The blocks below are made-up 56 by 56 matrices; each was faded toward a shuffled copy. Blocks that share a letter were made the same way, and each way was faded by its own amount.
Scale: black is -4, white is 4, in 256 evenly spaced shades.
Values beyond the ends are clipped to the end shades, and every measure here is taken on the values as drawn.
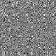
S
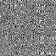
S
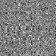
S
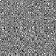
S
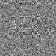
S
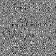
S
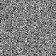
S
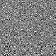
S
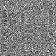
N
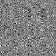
S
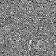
N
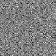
N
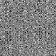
S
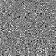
S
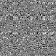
N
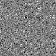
S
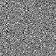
S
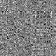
S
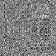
S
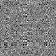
S
